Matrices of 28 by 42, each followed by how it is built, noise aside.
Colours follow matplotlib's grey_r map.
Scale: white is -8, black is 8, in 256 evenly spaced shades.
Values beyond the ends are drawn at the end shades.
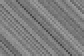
Toeplitz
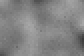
smooth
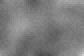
smooth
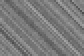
Toeplitz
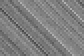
Toeplitz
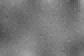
smooth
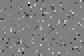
sparse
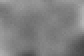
smooth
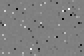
sparse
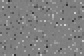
sparse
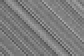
Toeplitz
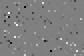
sparse
